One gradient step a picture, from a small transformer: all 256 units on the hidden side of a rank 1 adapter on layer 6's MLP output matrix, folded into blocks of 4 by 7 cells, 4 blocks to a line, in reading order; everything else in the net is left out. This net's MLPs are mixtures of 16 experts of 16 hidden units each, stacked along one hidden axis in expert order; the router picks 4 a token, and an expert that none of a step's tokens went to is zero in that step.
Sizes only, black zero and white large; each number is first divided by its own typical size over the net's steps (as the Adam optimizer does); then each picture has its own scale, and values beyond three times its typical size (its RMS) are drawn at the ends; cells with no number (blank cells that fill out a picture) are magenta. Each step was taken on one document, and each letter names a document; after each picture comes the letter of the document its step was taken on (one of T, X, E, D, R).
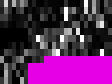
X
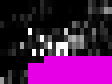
X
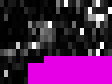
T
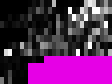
X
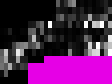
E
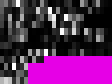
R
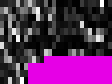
R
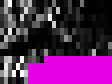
R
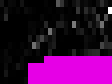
T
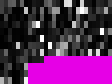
X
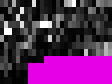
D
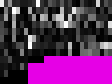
D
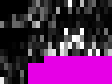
X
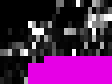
T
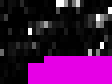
T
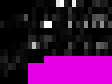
E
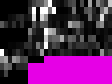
D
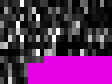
R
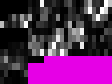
X
